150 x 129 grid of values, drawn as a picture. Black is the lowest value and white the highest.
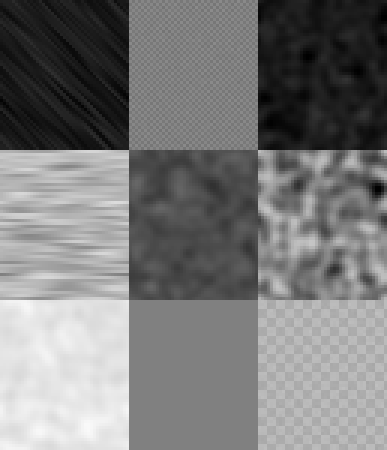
The table splits into 3 rows of 3 panels. Panel 1,1: very low, slanting down to the right, faint in contrast. Panel 1,2: middling, checkered, faint in contrast. Panel 1,3: very low, blotchy, faint in contrast. Panel 2,1: high, streaked across. Panel 2,2: low, blotchy, faint in contrast. Panel 2,3: middling, blotchy, strong in contrast. Panel 3,1: very high, blotchy, faint in contrast. Panel 3,2: middling, flat. Panel 3,3: high, checkered, faint in contrast.
